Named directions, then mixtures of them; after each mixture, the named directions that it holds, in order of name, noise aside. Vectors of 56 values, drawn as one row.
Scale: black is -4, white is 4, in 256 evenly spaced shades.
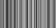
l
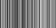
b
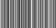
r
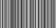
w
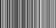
b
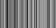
b, l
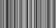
l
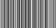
r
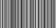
w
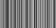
l, r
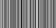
r, w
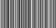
r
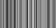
l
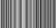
b, l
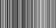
b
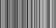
b, l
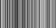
b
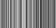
b, l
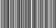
r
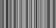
l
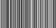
l, r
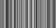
l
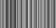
l, w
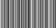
r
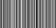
w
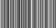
r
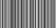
w
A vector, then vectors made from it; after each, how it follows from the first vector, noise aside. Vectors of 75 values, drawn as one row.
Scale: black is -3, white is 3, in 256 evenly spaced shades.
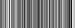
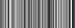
sign-scrambled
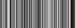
sign-scrambled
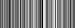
wrapped around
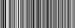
wrapped around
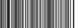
sign-scrambled
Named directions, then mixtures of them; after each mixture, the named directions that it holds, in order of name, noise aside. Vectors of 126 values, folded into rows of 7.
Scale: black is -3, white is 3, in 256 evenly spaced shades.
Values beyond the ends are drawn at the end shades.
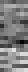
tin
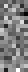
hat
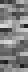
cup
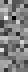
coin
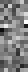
cup, hat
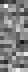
cup, hat, tin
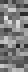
coin, cup, hat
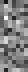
coin, cup, hat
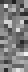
cup, hat, tin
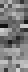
cup, hat, tin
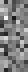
coin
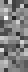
coin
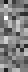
coin, cup, hat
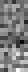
hat, tin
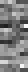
cup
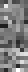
coin, hat, tin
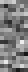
cup, hat, tin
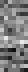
coin, hat, tin
